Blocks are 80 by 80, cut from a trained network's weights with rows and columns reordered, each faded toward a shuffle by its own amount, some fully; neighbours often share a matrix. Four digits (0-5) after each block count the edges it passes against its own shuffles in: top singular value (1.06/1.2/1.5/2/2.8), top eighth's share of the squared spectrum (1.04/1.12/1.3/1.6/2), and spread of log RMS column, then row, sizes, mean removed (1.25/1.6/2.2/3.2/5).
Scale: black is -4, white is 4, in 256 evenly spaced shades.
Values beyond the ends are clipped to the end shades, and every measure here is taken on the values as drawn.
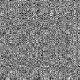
4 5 2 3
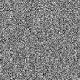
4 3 1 2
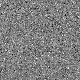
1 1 0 0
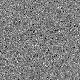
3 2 0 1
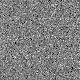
2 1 0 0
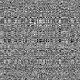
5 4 2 3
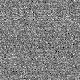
3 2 0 1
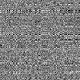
4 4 2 3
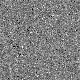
0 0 0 0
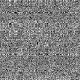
4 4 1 2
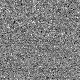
1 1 0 0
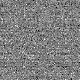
3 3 1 1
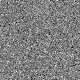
0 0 0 0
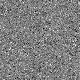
1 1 0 0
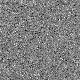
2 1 0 0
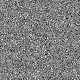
0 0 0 0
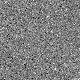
0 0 0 0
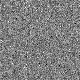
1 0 0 0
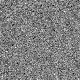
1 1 0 0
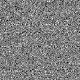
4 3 0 2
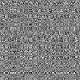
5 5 2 4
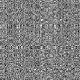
4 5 2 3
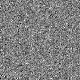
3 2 1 1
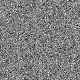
1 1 0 0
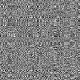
4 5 2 3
